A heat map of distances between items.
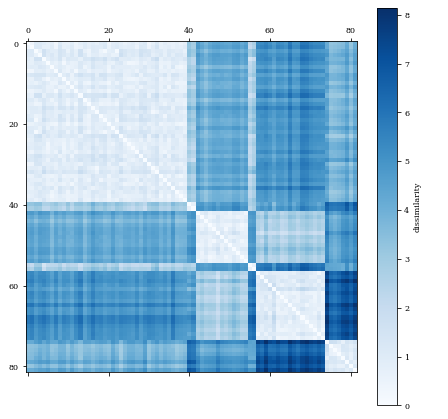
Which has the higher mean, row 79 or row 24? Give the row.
79
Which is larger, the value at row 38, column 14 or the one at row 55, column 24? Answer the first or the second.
the second
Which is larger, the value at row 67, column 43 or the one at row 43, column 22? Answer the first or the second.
the second
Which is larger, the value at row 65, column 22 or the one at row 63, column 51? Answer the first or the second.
the first
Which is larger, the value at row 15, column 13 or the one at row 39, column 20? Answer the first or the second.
the first
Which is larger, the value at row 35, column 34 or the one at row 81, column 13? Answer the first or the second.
the second
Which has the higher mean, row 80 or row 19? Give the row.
80
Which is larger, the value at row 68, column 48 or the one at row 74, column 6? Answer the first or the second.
the second
